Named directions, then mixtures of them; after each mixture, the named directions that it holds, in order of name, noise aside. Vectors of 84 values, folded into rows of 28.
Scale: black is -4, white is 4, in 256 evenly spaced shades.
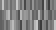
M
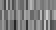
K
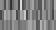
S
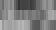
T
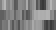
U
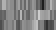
M, U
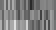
K, T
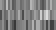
K, U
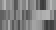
U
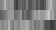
T, U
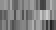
K, U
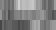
T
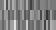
K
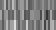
K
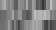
U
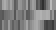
U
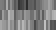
K, T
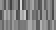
S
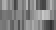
U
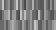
M, S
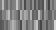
M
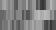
U
